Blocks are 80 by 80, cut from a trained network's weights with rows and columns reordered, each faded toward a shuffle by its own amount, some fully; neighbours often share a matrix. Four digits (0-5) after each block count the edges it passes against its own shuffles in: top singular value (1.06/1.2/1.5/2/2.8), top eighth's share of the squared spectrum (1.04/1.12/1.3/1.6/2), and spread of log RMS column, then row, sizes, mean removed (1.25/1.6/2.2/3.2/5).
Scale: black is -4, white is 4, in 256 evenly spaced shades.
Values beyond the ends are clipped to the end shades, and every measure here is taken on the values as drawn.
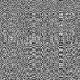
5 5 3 3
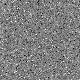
0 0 0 0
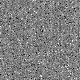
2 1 0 0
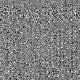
3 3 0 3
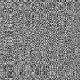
4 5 3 1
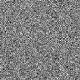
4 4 2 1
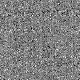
2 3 0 2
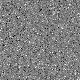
0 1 0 0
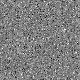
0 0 0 0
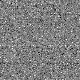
2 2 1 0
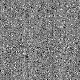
2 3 0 2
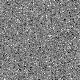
0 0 0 0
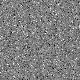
0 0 0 0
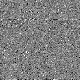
3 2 0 1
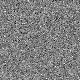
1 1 0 0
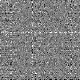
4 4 3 2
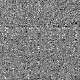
2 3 2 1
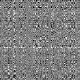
4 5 4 2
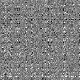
3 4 3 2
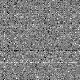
3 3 2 1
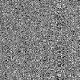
3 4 2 1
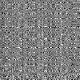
3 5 1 4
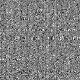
3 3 0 3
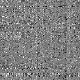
3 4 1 3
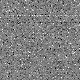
2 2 1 0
